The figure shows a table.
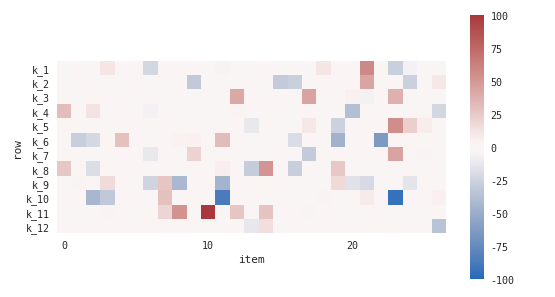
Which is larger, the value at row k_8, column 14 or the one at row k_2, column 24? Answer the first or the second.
the first
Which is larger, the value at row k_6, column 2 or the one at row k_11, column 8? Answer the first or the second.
the second
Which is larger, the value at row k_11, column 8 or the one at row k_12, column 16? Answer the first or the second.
the first
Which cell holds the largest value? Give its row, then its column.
k_11, 10
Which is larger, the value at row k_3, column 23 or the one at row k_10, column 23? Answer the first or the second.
the first
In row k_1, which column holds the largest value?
21
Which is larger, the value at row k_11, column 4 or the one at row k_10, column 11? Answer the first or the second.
the first
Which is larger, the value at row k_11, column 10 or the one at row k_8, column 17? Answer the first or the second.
the first
